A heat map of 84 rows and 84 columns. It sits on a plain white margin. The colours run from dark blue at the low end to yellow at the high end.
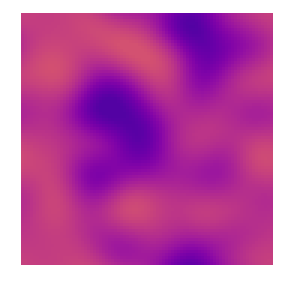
Values change most from cell to cell in the top middle. No single row or column stands out from its neighbours. The field is smooth, with broad soft blobs. The ninth with the lowest average is the centre.
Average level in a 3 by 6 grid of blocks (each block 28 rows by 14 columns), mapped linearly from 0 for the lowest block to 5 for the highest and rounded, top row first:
544313 | 420234 | 544334
